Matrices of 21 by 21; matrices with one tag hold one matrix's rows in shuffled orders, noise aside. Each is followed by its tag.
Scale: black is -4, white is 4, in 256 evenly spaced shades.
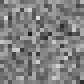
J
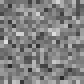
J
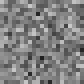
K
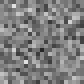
K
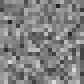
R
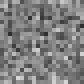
J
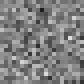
K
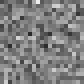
J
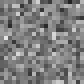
J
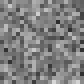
R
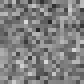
K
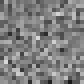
J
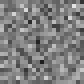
K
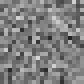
J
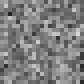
R
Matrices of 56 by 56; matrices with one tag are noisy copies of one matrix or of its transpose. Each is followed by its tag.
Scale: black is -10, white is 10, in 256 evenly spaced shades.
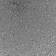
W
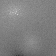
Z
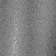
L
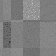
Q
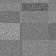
Q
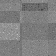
Q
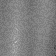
L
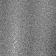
L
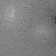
Z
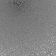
W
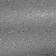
L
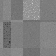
Q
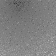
W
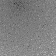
W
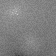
Z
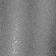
L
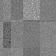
Q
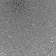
W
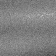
L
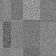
Q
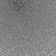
W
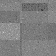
Q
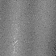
L
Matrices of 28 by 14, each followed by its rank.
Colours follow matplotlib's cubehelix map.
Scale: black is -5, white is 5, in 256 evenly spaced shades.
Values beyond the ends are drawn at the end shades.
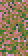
full rank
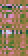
two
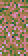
full rank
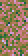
full rank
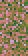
full rank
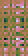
two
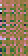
two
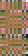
two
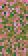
full rank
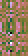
two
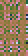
two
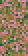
full rank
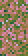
full rank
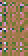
two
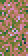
full rank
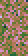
full rank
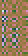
two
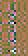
two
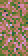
full rank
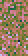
full rank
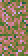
full rank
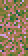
full rank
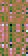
two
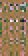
two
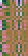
two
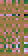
two
